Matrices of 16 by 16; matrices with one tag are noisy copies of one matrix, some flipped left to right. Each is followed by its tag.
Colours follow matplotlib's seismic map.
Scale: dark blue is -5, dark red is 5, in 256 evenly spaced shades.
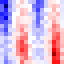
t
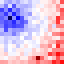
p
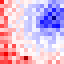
p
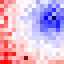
p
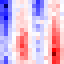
t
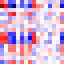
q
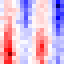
t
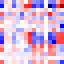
q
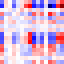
q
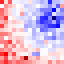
p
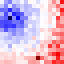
p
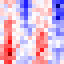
t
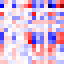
q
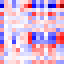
q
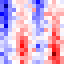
t
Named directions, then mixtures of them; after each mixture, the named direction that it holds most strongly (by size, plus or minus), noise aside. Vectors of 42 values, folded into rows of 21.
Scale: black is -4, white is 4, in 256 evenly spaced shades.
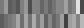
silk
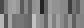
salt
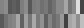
silk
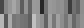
salt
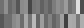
silk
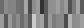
salt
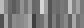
salt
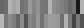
silk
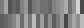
silk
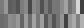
silk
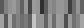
salt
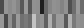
salt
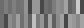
silk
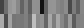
salt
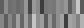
silk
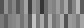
silk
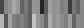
salt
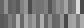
silk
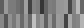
silk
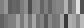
silk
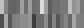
salt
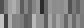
salt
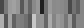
salt
